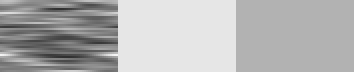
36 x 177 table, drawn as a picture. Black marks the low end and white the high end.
The table splits into one row of 3 panels. Panel 1,1: middling, streaked across, strong in contrast. Panel 1,2: very high, flat. Panel 1,3: high, flat.
